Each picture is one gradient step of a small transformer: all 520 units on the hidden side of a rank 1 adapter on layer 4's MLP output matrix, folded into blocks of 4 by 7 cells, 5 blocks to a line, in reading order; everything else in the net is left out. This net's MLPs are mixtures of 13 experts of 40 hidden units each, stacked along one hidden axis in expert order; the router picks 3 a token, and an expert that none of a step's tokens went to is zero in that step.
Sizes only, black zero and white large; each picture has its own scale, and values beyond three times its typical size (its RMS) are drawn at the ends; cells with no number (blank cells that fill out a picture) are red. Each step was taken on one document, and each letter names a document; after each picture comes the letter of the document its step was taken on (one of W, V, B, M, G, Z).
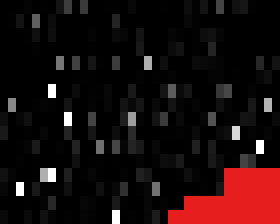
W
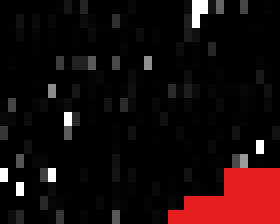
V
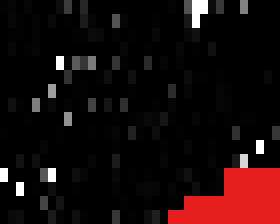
V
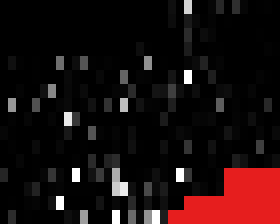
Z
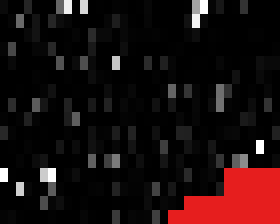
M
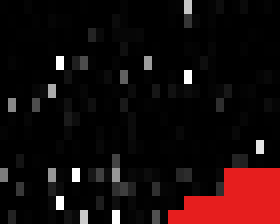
Z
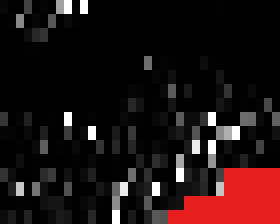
W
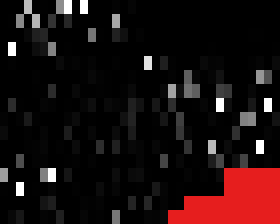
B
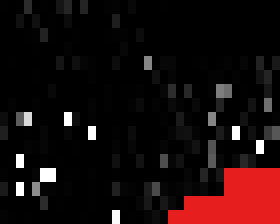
B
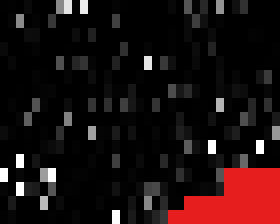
M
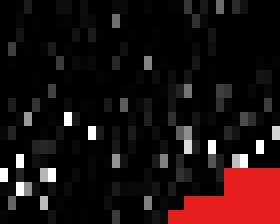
M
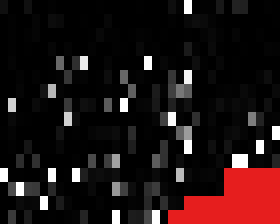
Z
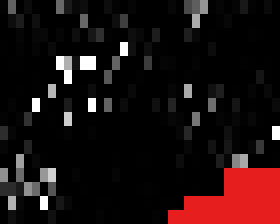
V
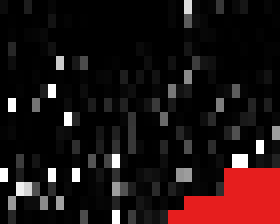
Z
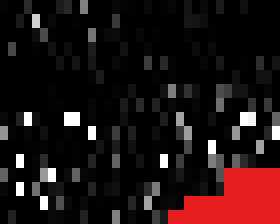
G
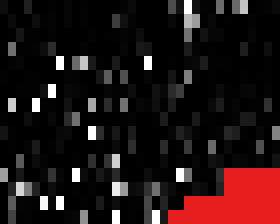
Z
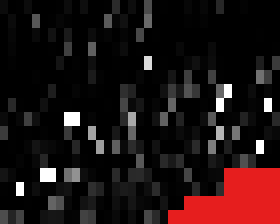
W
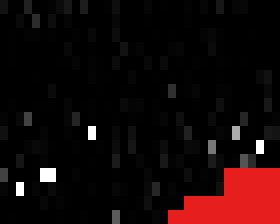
B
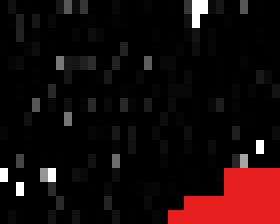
V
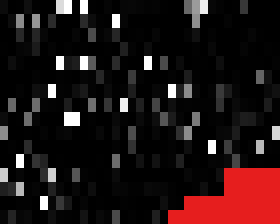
V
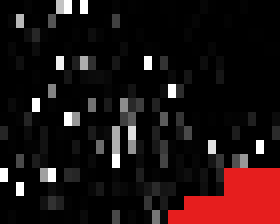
M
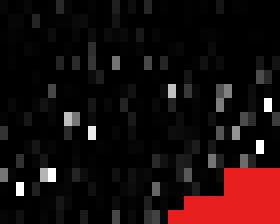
W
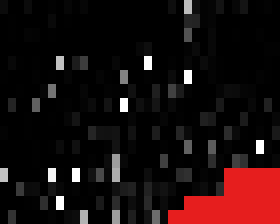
Z
